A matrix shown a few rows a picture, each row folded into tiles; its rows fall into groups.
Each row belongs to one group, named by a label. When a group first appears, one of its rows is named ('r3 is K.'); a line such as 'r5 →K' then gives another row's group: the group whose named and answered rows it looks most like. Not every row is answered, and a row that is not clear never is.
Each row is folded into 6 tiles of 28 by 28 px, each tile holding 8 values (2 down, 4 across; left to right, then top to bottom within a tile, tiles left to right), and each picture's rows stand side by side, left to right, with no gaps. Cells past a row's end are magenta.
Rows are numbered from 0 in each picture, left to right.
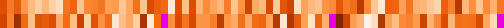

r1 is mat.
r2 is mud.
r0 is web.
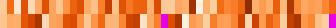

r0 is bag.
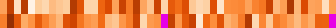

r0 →bag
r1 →web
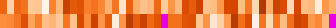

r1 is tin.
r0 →tin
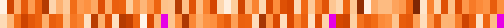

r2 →bag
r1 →mat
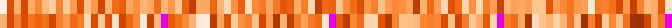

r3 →tin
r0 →mat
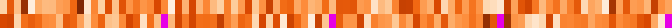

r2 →web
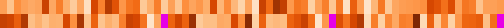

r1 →tin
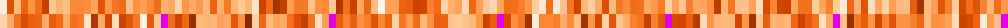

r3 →web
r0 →mat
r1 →tin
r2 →web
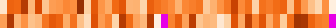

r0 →mat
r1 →tin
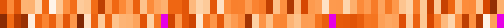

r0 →web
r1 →web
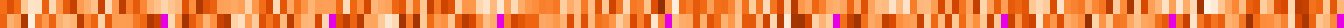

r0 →web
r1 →mat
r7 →bag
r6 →web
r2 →tin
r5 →mat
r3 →tin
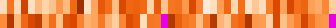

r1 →mud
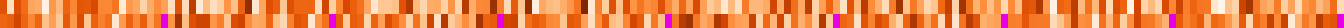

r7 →web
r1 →bag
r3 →bag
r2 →web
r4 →mat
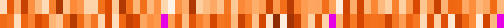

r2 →mat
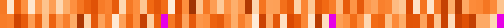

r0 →tin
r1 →mat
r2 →mud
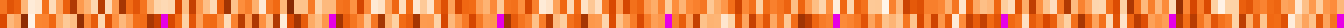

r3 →mud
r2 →mud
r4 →tin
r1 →mud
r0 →web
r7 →web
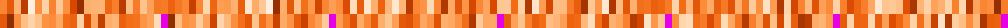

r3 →bag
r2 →bag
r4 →mud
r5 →web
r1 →mud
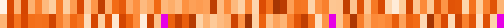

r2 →mat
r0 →mat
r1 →tin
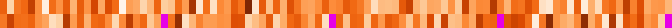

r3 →mud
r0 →tin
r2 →web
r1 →bag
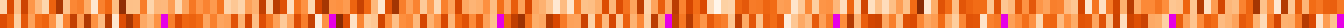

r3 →mat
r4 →web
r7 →bag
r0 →mud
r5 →bag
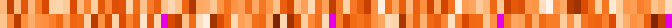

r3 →web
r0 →mat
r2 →tin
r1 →mat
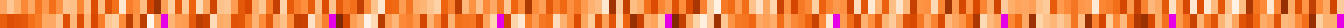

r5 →bag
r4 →mud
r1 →bag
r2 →mud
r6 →tin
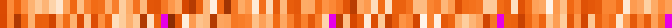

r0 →web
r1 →mud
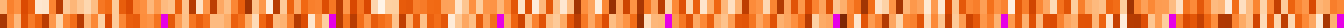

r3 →bag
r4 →bag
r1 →bag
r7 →mat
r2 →web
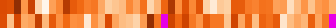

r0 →web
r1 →web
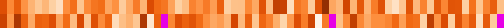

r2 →mat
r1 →tin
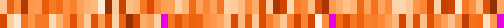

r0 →mud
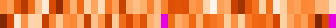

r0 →mud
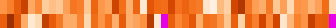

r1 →web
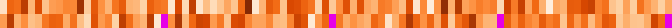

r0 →mat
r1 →bag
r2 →mud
